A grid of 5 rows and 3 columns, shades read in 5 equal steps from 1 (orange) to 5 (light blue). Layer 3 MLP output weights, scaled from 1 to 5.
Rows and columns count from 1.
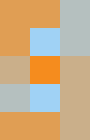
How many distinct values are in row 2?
3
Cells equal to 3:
4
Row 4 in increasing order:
3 4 5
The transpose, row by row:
2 2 3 4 2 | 2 5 1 5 2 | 4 4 3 3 3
